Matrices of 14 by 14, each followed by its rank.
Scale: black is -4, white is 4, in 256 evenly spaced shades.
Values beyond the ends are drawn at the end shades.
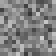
full rank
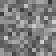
full rank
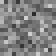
full rank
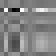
one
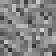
full rank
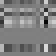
one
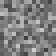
full rank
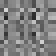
two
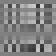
one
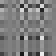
one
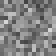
full rank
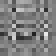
two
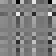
one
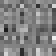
two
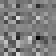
two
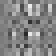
two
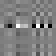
one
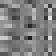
two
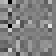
two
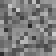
full rank
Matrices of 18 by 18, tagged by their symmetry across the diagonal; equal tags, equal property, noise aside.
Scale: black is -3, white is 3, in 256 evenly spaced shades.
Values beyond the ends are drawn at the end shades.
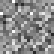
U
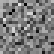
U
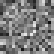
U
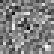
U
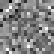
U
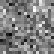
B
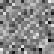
U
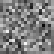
B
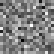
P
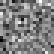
B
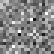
U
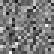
P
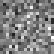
P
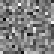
B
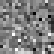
B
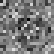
U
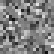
B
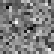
P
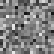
B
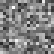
P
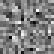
B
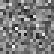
P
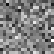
P
